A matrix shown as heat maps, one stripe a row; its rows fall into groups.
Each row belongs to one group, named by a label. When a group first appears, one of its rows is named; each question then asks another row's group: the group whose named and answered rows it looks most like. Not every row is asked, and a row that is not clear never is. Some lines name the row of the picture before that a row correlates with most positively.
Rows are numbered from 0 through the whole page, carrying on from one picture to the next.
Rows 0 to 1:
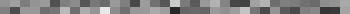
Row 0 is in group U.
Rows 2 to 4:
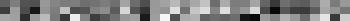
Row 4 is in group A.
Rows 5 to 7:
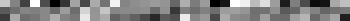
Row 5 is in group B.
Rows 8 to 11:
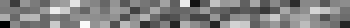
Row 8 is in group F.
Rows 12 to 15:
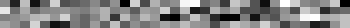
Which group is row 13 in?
F
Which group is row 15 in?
B
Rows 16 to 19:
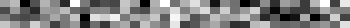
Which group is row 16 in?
A
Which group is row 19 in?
U
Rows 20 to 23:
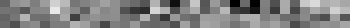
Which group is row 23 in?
F
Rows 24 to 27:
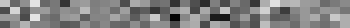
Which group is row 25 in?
U
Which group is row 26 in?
B
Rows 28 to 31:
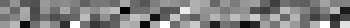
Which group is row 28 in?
A
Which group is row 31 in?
A
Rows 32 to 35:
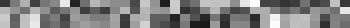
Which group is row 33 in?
U
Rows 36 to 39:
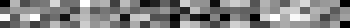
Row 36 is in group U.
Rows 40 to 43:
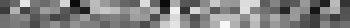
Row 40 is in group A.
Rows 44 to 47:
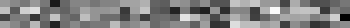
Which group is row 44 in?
B
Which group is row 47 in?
B
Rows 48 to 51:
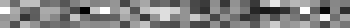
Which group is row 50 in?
A
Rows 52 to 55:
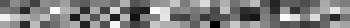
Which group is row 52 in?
A
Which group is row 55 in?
B
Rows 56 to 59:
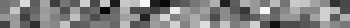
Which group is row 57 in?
U
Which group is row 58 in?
A
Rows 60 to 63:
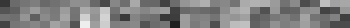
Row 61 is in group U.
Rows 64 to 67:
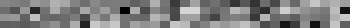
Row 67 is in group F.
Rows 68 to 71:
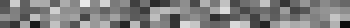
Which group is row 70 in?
B
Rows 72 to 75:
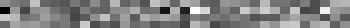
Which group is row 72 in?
B
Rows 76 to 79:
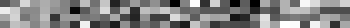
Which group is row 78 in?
U
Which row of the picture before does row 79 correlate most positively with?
75
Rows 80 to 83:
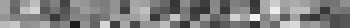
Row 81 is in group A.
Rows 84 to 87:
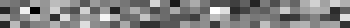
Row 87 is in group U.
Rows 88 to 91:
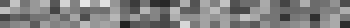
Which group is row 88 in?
U
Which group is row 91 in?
U
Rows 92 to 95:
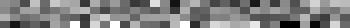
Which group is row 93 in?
F
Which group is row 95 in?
F
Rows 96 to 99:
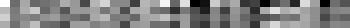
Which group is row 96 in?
F
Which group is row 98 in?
F
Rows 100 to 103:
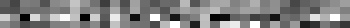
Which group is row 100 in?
F
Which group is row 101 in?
F
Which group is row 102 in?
B
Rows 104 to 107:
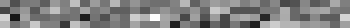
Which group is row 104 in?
F
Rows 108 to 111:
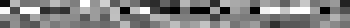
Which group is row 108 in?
U
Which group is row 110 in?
B
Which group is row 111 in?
A
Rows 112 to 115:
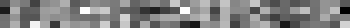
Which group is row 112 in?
A
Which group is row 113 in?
U
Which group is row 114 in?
A
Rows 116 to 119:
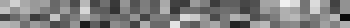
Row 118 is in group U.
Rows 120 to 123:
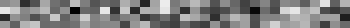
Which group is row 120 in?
A
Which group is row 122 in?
U
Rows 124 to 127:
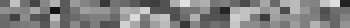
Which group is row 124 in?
U
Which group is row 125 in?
B
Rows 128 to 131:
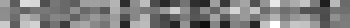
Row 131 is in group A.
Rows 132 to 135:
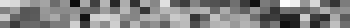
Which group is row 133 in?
A
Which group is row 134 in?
F
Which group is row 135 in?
F
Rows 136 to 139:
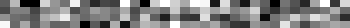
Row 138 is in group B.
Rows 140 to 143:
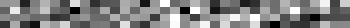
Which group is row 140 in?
A
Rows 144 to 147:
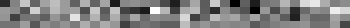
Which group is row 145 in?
B
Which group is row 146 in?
F
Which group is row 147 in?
U
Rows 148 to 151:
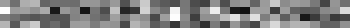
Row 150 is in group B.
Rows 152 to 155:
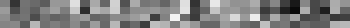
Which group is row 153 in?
F
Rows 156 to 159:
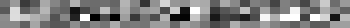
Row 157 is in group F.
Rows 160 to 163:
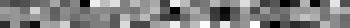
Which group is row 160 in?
F
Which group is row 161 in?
B
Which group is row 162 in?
B
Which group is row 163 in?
A
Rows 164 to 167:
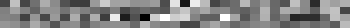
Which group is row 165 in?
U
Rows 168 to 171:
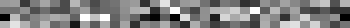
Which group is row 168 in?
A
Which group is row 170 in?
U
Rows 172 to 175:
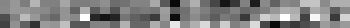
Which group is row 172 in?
B
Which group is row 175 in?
A
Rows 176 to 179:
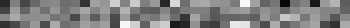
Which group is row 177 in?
U
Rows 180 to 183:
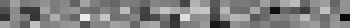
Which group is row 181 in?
A
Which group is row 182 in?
U
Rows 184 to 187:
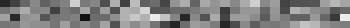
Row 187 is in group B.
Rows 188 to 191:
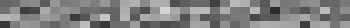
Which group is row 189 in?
A
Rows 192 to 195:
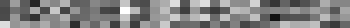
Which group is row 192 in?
A
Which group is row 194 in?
A
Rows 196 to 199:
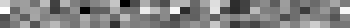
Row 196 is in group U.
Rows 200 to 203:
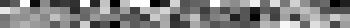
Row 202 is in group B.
